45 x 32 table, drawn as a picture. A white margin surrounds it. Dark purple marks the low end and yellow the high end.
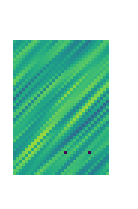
Overall the values sit about 60% of the way up the scale. The middle right is the roughest part. Streaks slant up to the right. Two lone cells stand out, each far lower than its neighbours.
